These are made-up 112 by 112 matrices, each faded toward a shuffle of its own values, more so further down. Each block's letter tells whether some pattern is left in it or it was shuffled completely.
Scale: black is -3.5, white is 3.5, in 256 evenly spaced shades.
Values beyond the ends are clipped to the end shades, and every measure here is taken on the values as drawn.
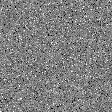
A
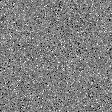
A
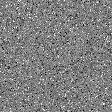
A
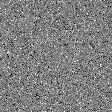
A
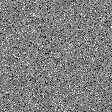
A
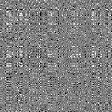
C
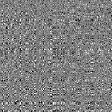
C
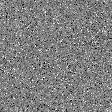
A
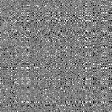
C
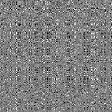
C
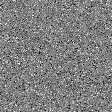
A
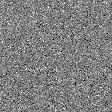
A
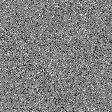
A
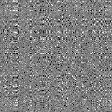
C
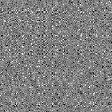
C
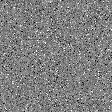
A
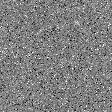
A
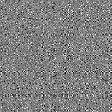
C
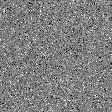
A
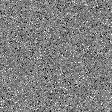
A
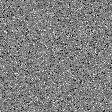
A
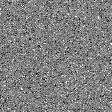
A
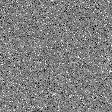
A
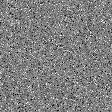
A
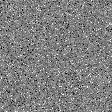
A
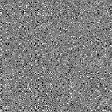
C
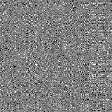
C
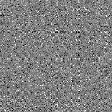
C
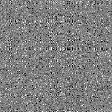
C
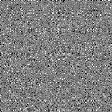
C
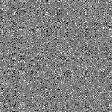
C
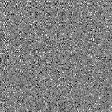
C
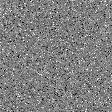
A
